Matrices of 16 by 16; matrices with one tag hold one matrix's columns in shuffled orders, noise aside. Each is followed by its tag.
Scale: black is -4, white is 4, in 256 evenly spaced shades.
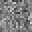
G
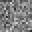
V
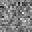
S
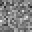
S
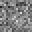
S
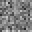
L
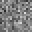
G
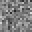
G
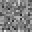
L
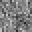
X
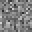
G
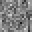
X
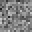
V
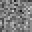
G
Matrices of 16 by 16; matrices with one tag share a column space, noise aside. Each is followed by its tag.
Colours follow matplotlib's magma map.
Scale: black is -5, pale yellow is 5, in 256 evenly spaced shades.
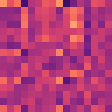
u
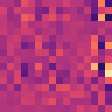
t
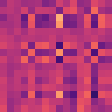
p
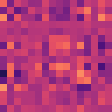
t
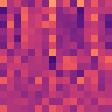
u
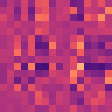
t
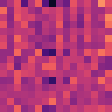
u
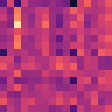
u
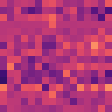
t
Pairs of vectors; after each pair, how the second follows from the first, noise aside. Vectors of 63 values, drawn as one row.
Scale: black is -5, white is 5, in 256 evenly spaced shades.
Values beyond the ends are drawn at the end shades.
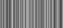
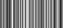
scaled up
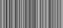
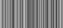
reversed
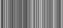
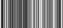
scaled up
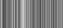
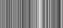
reversed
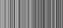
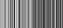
scaled up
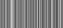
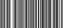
scaled up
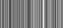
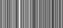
reversed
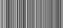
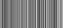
reversed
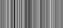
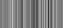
reversed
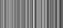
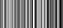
scaled up
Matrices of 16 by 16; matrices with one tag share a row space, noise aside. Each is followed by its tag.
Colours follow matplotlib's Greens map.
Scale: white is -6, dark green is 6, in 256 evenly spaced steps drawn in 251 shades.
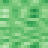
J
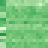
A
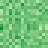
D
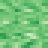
J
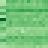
A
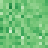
D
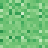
D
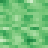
J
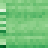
A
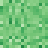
D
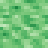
J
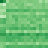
A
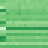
A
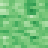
J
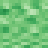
J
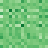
D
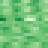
J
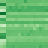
A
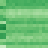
A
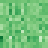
D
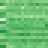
A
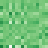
D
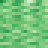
J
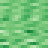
J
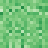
D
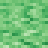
J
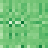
D
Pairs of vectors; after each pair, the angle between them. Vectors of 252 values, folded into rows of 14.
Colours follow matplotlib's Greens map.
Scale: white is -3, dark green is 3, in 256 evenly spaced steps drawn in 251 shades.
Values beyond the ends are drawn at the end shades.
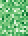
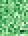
partly opposed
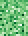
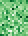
orthogonal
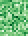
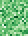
partly aligned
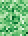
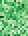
orthogonal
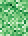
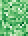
partly opposed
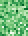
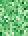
partly aligned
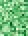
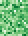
partly aligned
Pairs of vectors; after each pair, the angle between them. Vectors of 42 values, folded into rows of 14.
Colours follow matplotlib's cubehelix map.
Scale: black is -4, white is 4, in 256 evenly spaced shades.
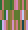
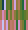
orthogonal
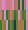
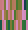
orthogonal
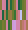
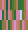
nearly parallel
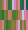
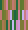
partly aligned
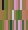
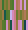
partly aligned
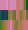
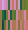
partly aligned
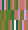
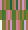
orthogonal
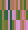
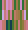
orthogonal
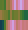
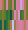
partly aligned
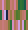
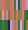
orthogonal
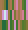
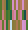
orthogonal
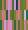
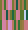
nearly parallel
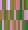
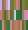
nearly parallel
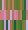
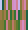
partly opposed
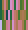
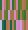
partly aligned
